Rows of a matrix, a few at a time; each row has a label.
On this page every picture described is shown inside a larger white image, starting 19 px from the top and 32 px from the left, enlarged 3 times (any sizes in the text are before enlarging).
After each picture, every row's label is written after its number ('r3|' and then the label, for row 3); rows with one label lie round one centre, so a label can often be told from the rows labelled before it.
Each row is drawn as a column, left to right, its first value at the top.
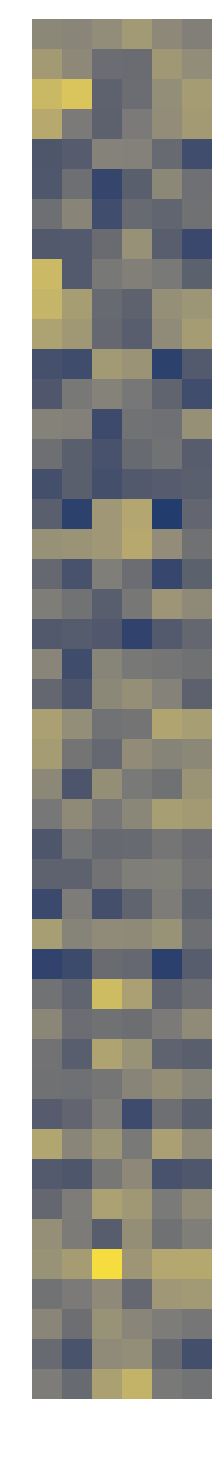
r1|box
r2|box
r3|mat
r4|mat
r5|box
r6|box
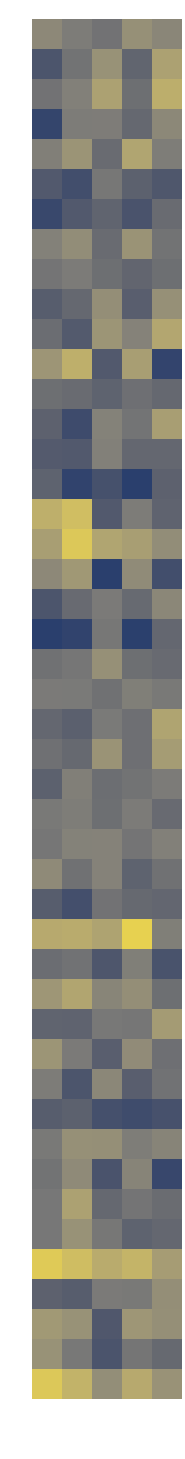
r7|mat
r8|mat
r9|box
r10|mat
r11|box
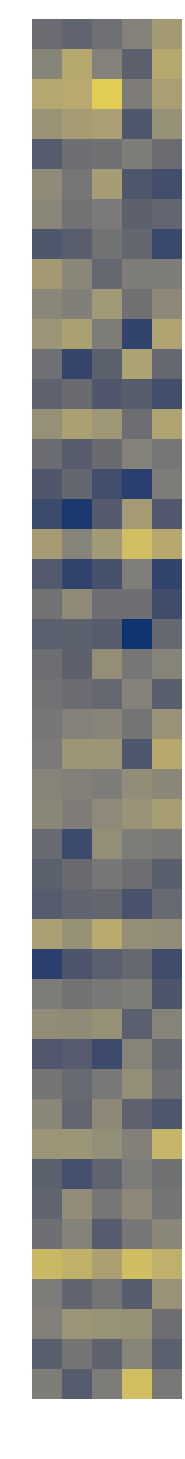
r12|box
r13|box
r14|box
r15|mat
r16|box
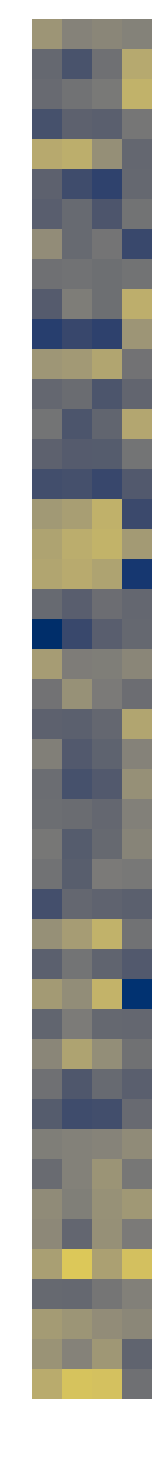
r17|mat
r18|mat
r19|mat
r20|box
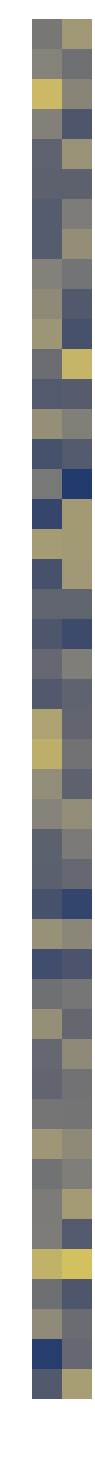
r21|box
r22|mat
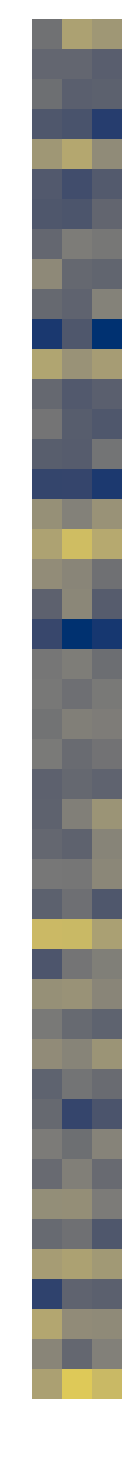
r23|mat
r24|mat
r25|mat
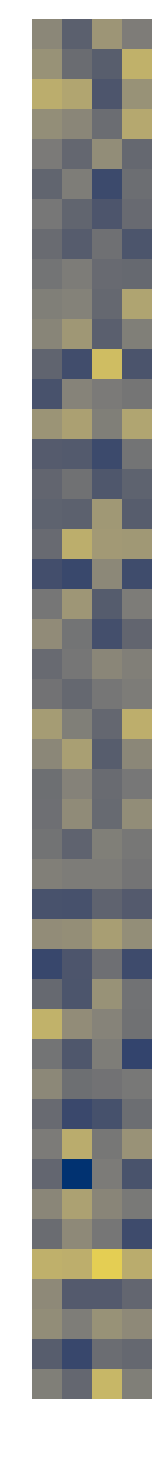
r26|box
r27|box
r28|mat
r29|box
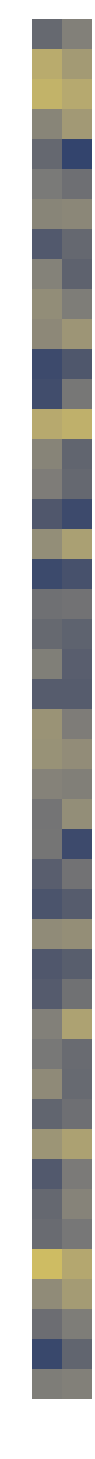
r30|box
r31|box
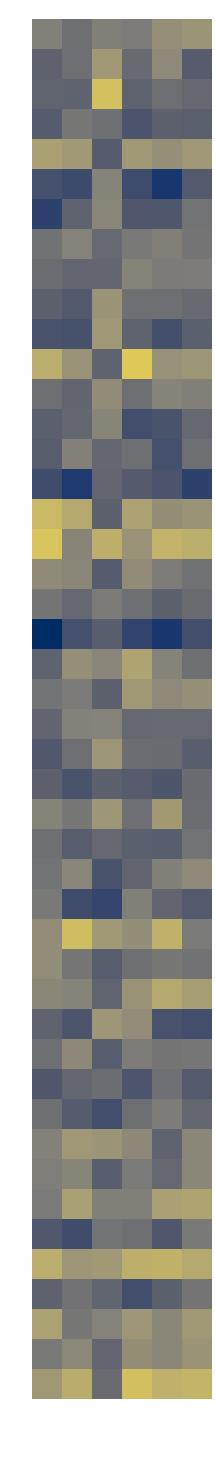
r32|mat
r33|mat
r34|box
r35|mat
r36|mat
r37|mat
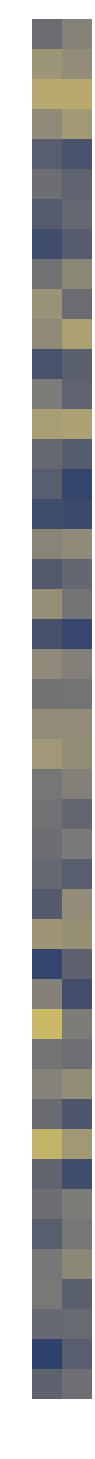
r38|box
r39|box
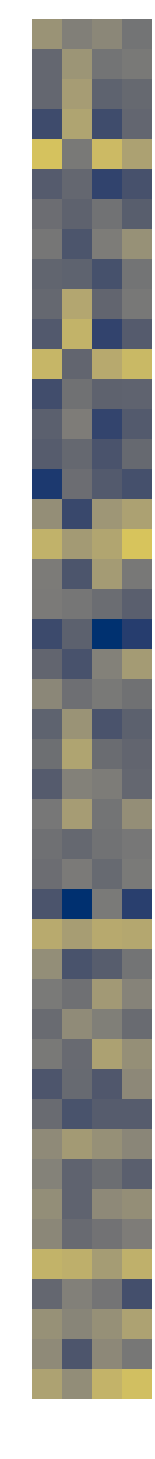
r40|mat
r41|box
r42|mat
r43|mat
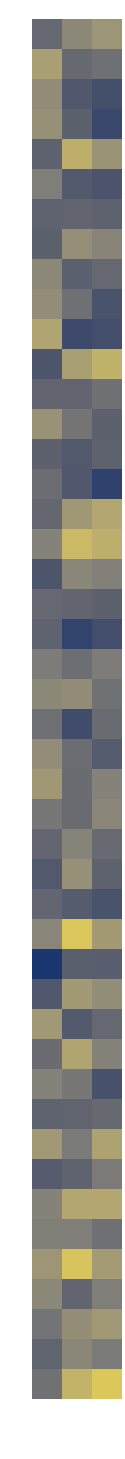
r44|box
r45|mat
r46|mat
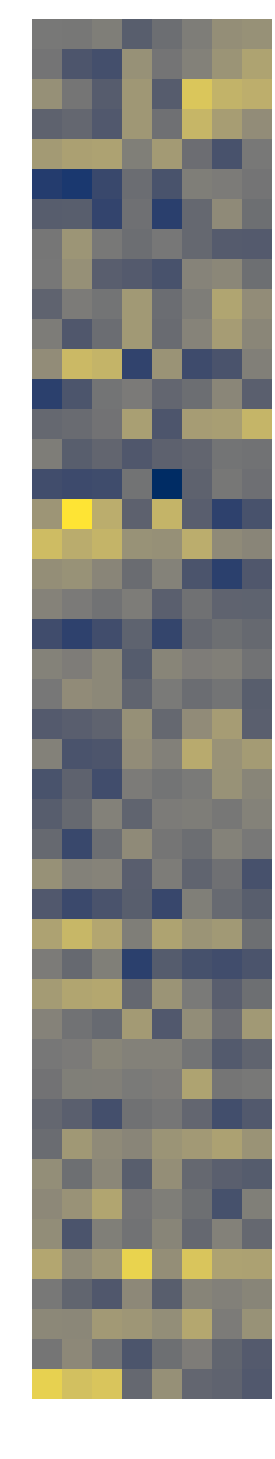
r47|mat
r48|mat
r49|mat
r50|box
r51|mat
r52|box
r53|box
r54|box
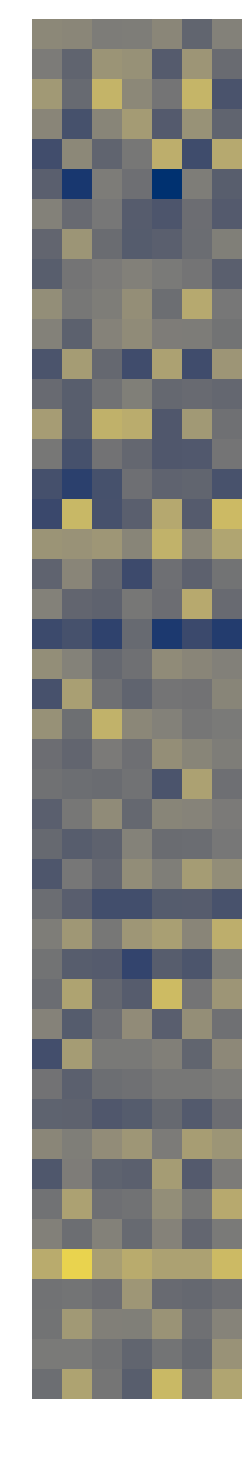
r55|box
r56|mat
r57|box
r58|box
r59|mat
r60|box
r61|mat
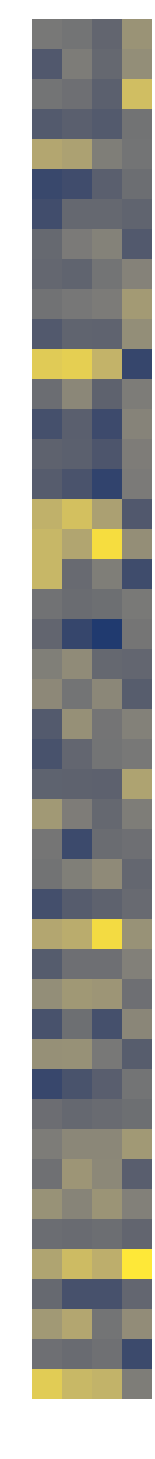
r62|mat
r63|mat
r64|mat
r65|box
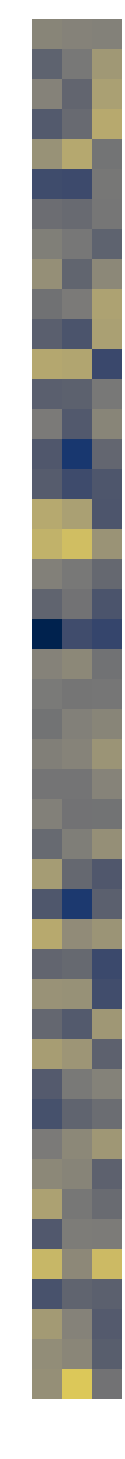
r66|mat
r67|mat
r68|box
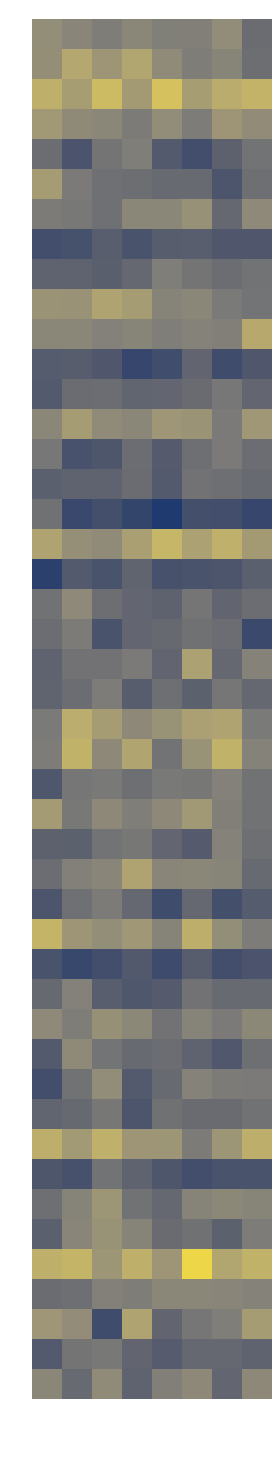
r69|box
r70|box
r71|box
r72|box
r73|box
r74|box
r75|box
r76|box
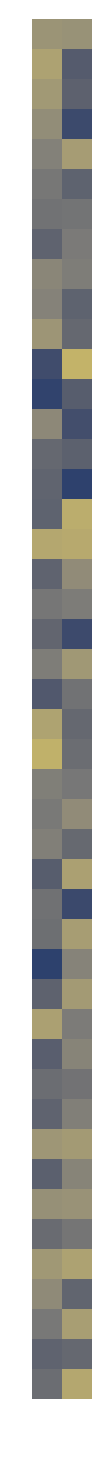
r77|box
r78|mat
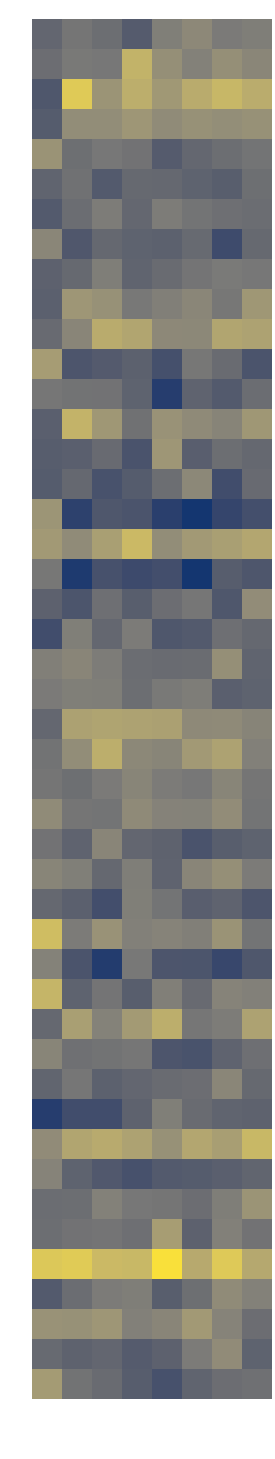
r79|mat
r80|box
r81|box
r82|box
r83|box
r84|box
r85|box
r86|box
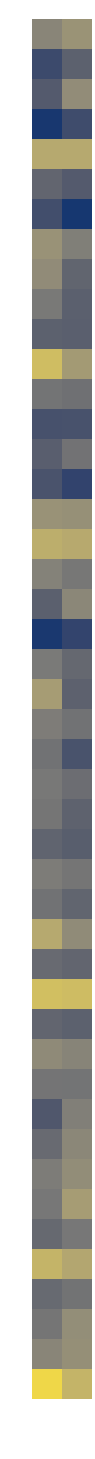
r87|mat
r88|mat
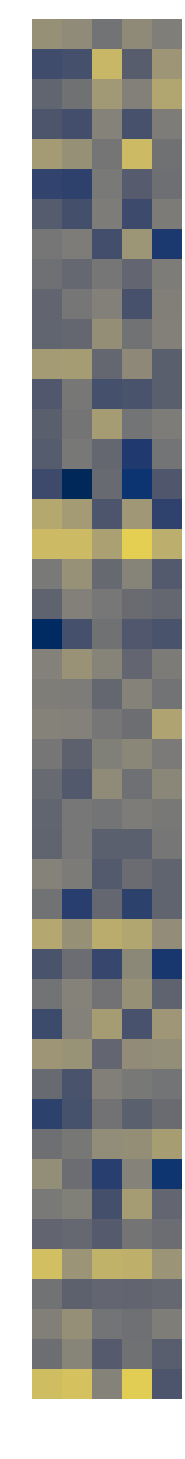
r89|mat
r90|mat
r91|box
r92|mat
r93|box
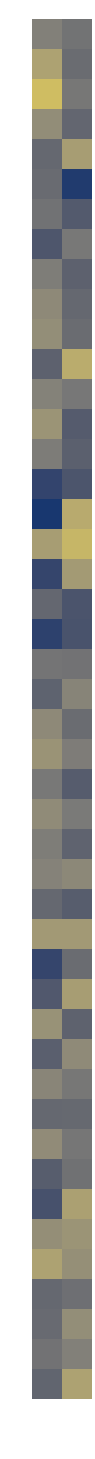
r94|box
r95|mat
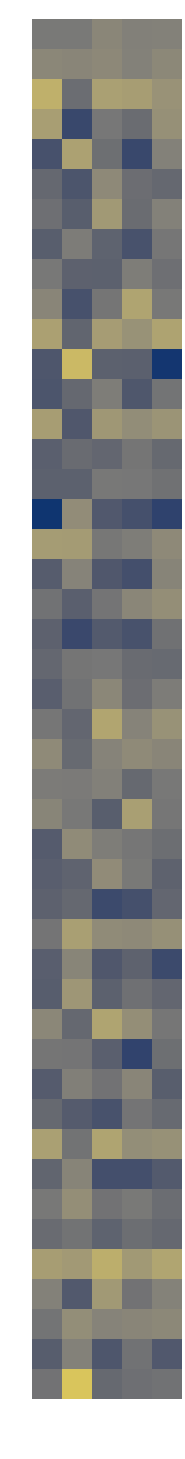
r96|box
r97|mat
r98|box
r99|box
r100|box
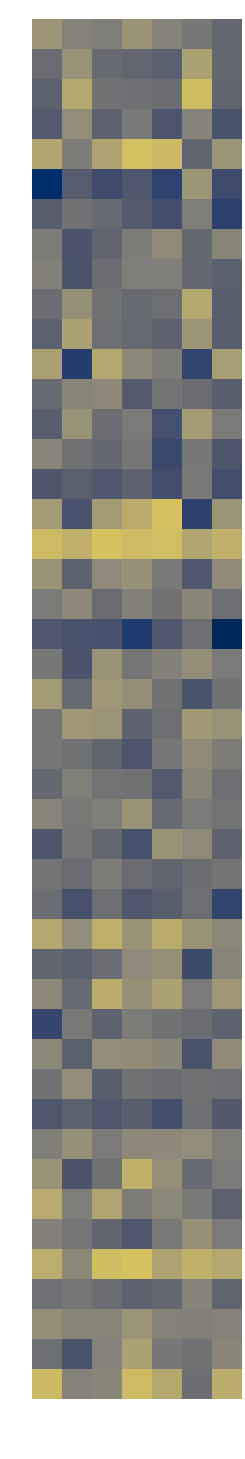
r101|mat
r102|box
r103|mat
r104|mat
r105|mat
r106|box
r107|mat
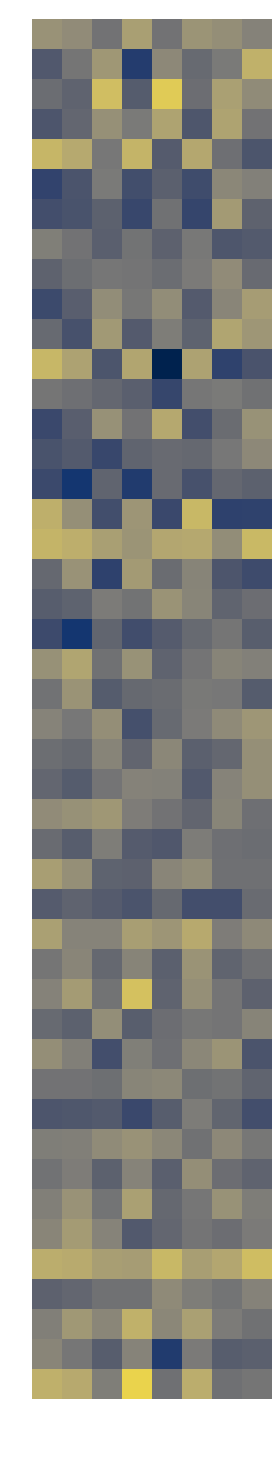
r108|mat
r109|mat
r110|box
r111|mat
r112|box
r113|mat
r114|box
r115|box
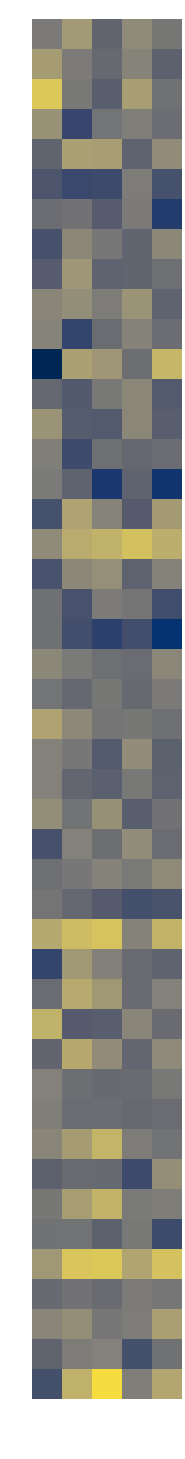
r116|box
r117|mat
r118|mat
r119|box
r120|mat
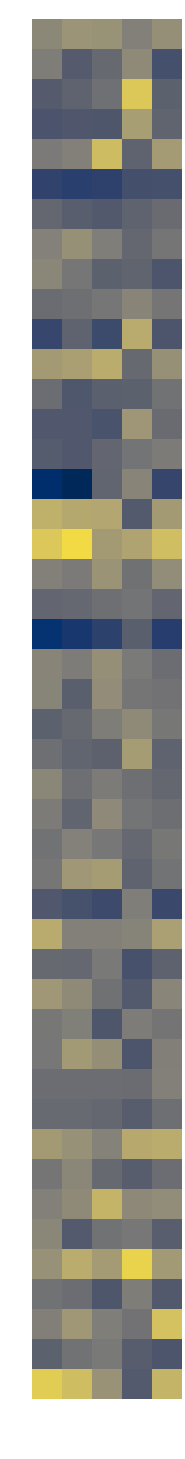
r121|mat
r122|mat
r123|mat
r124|box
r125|mat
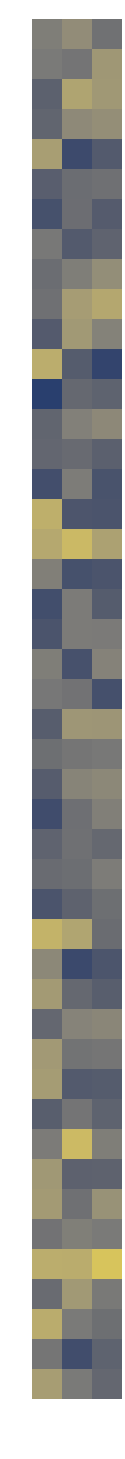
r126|mat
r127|box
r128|box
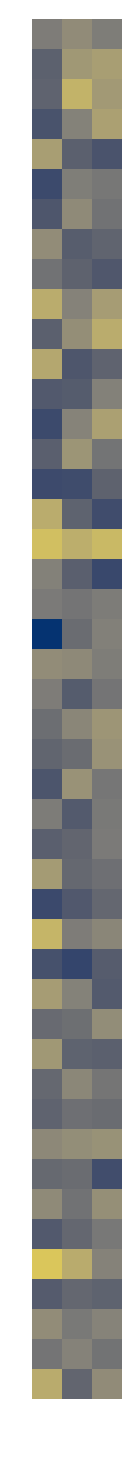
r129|mat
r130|box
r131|box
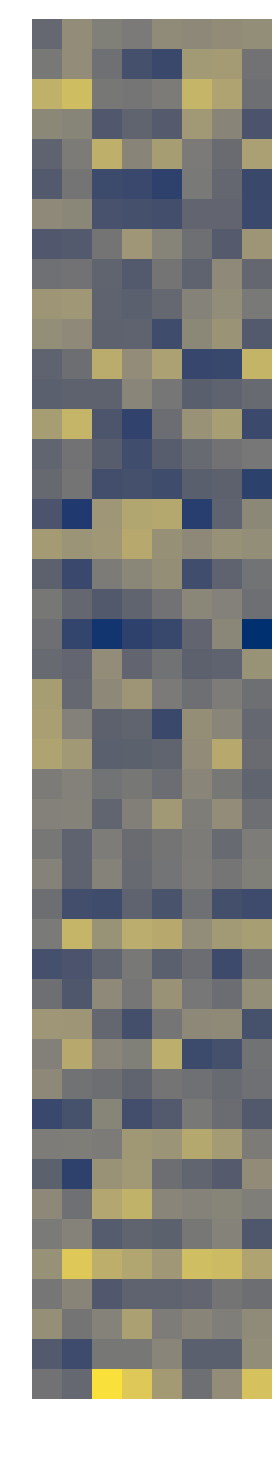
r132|box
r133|box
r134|mat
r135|mat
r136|mat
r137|box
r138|box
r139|mat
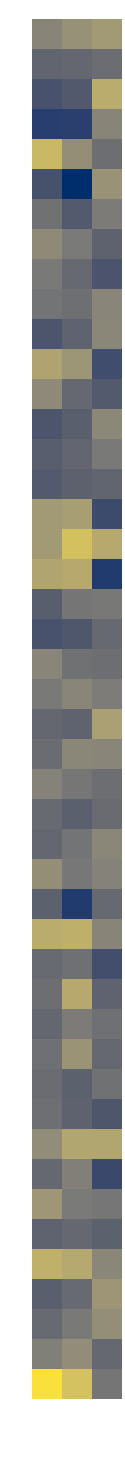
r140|mat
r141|mat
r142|box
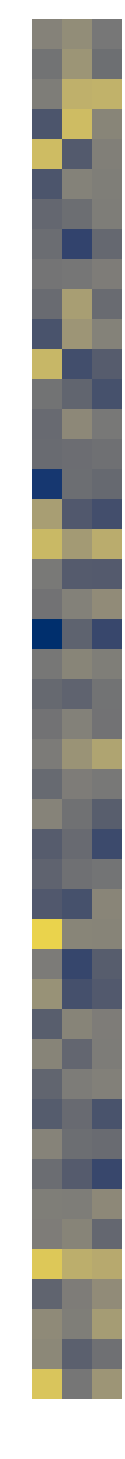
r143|mat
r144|box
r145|box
